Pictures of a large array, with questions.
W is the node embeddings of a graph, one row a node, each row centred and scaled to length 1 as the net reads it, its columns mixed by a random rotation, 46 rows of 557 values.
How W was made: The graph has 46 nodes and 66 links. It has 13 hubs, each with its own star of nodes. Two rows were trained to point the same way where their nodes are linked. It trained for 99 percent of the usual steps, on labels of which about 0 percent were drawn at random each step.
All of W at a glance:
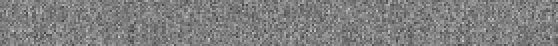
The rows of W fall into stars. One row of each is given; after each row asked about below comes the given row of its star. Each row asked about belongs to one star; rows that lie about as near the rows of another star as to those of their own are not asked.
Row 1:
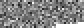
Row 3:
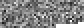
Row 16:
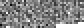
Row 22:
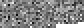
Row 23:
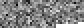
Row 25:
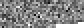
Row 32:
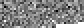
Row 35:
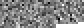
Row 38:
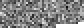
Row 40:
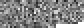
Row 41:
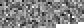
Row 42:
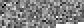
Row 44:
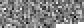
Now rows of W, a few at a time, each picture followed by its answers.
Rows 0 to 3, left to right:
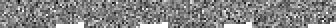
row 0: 40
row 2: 40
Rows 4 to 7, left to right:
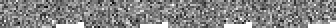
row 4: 32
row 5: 40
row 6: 22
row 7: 35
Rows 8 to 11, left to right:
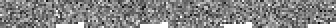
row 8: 44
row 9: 32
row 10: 23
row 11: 38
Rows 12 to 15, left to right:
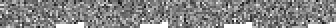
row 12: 16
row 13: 22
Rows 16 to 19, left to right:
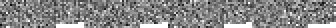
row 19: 3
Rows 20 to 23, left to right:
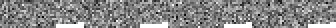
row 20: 22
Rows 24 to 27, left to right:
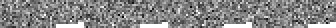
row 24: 3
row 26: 38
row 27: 42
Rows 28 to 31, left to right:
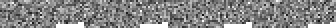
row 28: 1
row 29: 44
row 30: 25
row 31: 1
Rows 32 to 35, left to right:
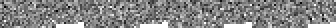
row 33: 41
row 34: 23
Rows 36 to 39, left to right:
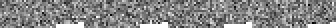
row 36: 41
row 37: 23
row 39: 42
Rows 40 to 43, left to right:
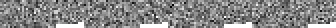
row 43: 38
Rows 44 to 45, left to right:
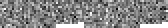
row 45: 1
